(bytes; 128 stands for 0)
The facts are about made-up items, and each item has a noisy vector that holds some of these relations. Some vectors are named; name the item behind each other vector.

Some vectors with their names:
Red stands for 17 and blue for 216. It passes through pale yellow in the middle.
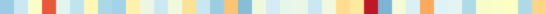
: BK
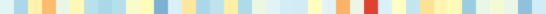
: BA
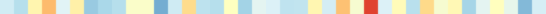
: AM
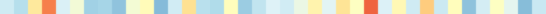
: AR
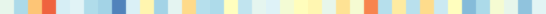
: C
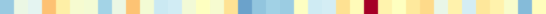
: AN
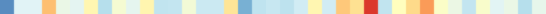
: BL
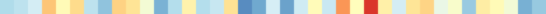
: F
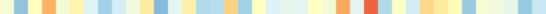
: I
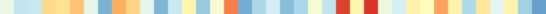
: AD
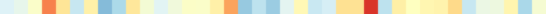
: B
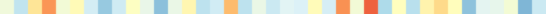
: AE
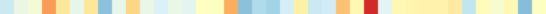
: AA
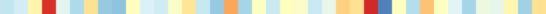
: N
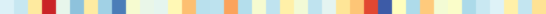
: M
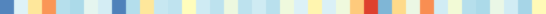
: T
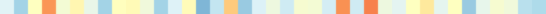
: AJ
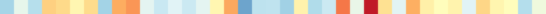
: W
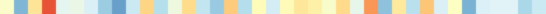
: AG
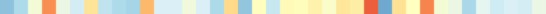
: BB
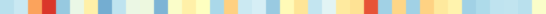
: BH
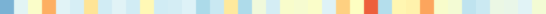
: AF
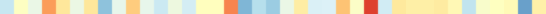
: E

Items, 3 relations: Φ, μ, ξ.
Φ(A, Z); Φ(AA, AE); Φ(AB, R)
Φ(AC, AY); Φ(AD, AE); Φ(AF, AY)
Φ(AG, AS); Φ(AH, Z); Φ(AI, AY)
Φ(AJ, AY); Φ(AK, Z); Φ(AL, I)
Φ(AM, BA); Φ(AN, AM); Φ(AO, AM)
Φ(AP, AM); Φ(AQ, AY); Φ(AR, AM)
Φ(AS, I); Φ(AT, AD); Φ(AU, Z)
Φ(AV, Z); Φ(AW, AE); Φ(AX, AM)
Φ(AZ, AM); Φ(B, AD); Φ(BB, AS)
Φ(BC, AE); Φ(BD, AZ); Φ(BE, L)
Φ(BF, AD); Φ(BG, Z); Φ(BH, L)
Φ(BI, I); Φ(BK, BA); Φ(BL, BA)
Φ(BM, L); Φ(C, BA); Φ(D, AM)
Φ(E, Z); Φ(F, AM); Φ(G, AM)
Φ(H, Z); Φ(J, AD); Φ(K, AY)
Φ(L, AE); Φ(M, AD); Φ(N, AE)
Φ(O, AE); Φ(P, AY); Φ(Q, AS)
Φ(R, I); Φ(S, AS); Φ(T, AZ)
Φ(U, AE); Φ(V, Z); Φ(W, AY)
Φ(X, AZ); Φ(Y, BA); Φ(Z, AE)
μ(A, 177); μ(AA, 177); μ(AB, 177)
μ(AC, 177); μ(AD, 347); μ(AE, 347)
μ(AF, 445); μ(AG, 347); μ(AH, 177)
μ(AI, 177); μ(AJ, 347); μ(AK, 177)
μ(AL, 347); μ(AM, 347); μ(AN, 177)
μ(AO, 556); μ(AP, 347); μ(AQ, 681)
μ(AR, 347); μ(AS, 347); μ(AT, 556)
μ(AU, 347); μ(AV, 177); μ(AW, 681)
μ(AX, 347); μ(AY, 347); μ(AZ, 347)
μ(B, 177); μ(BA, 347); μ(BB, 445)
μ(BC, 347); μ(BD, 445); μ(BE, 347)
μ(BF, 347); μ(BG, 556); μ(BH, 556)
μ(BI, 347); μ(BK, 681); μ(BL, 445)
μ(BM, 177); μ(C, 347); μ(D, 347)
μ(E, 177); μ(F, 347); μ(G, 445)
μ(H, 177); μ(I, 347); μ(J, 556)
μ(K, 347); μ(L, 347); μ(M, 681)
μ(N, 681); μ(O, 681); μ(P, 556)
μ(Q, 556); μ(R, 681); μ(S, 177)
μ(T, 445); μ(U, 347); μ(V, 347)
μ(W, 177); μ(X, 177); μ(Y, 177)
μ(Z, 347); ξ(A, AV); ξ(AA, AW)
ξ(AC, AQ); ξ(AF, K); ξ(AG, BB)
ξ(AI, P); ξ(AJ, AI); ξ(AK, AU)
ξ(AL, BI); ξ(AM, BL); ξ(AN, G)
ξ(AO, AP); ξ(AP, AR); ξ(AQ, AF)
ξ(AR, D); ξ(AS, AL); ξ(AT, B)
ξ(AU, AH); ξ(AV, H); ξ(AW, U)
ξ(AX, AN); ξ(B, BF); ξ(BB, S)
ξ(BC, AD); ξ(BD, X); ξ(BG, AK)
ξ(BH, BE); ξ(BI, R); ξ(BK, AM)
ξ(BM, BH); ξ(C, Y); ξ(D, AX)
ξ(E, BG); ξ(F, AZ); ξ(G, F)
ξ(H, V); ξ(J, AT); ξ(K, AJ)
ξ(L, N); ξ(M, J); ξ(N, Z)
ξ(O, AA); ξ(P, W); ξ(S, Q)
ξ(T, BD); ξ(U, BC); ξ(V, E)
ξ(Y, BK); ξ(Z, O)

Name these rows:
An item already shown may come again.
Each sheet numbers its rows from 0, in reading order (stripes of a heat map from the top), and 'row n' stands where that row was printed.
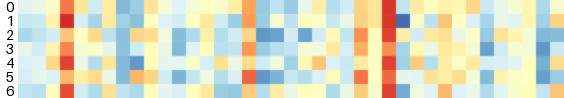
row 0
B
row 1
N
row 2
F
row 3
V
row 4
BM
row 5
AU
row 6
AQ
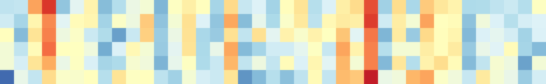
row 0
BH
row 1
Q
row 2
AS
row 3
BF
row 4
Z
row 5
G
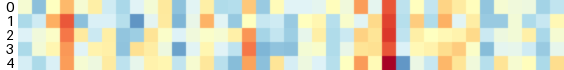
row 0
I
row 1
AO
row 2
B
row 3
BG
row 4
R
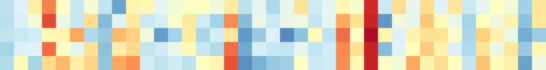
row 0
Y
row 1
O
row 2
AZ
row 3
AW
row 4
AH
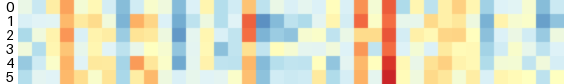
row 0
AE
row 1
AU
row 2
BG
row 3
AY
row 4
P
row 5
AI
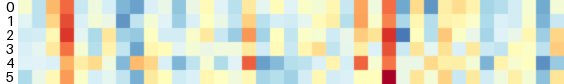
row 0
L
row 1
BE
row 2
N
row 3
AC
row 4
AU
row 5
X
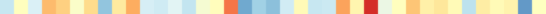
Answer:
AK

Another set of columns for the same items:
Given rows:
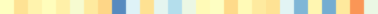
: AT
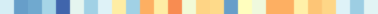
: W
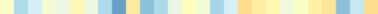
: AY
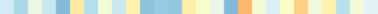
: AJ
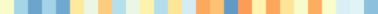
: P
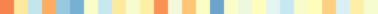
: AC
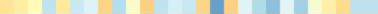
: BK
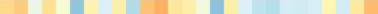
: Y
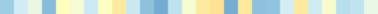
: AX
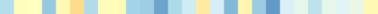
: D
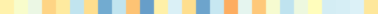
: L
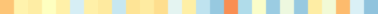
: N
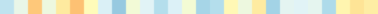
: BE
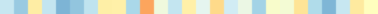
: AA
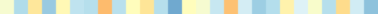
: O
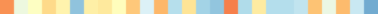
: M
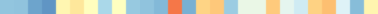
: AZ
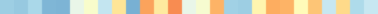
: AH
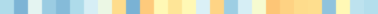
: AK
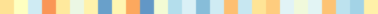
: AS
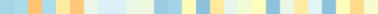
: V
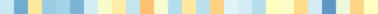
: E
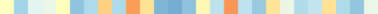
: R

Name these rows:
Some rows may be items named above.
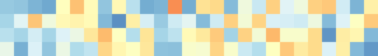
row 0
AZ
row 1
Z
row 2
BG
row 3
AW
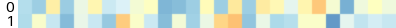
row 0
BF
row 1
BL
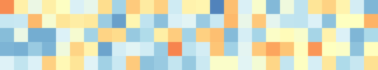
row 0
AQ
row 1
Z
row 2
G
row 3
AD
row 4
I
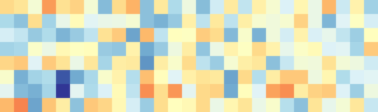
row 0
AG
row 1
BF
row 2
AN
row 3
AE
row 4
C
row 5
AI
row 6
W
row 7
AO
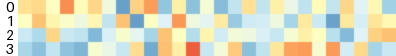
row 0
AG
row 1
AF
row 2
B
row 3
AH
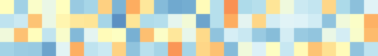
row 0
R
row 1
Z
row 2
X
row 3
F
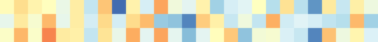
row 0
AF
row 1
Q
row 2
BB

